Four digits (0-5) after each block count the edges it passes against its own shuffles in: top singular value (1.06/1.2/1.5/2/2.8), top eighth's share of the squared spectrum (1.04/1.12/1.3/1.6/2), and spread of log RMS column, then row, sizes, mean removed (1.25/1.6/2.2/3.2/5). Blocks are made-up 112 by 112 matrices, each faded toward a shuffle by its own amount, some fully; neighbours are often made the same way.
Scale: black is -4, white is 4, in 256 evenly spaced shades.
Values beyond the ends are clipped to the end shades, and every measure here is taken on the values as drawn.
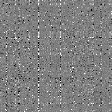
4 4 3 2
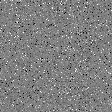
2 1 0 0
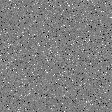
0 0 0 0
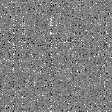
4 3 2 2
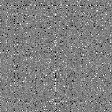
4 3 2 2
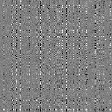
5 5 4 3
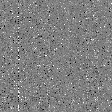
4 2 1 1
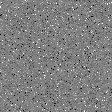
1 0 0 0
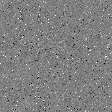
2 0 0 0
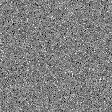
2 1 0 0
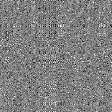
4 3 2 2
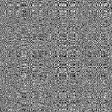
5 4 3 3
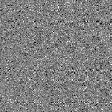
4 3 2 2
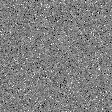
0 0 0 0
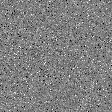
0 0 0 0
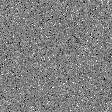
0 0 0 0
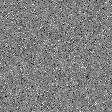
0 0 0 0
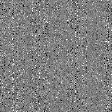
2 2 4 0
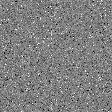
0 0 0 0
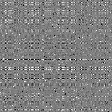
5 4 3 3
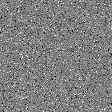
0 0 0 0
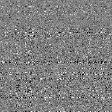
2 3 3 4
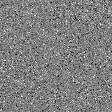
0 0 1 1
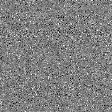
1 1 1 2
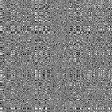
5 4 3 3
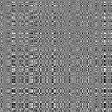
5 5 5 4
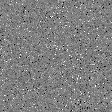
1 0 0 0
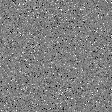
1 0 0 0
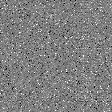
3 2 0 0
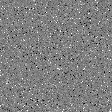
2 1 0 0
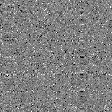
4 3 1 2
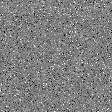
2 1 0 0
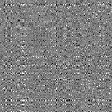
5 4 3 3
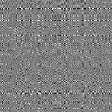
5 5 3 4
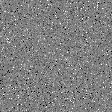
2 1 0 0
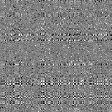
5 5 3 4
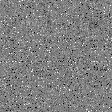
3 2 0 1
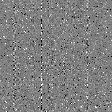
4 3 2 1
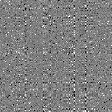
5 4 3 2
